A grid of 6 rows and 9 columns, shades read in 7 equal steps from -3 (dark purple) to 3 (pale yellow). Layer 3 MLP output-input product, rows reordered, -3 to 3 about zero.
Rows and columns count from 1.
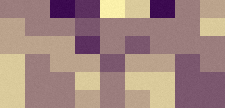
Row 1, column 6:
2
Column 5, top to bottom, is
3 0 0 -1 0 0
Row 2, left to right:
1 0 0 -1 0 0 0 0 2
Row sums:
-2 2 0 4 6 4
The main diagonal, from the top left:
0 0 1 1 0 1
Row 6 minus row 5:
0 0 0 -1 0 -1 0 0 0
